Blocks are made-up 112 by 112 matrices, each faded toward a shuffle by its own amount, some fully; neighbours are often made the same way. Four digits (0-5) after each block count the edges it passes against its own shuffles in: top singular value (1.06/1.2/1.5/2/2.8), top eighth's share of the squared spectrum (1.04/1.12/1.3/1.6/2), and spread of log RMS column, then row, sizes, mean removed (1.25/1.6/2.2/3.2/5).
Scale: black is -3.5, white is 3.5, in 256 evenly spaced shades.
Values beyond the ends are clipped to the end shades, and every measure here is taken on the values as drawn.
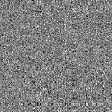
4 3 2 2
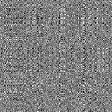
5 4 3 3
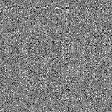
4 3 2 2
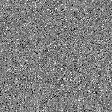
3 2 0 1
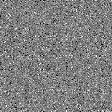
4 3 1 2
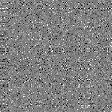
4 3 2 2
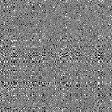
5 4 3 3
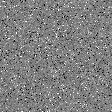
1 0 0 0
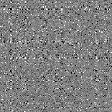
4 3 2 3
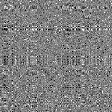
5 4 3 3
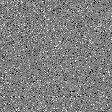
3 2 0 1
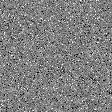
0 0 0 0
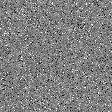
2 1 0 0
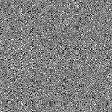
4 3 2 2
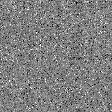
3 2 0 1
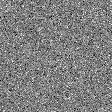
0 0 0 0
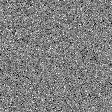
0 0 0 0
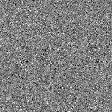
3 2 1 1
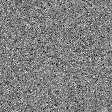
0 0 0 0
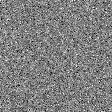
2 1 0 0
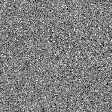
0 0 0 0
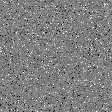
0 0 0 0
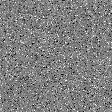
2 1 0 0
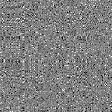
4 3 2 2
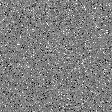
2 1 0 0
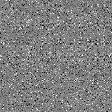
4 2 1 1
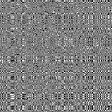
5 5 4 4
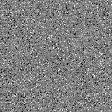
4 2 1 0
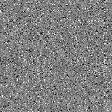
4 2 1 1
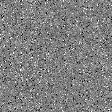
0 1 2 0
